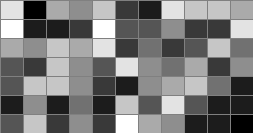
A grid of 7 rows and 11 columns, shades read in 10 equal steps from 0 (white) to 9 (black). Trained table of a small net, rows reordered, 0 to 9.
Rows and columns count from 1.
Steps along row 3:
up down up down up down up down down up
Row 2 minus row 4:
-6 1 6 3 -6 5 2 -1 4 0 -3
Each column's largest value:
8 9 8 7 8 8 8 7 8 8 9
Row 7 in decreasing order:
9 8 8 7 7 6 4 4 3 2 0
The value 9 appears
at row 1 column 2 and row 7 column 11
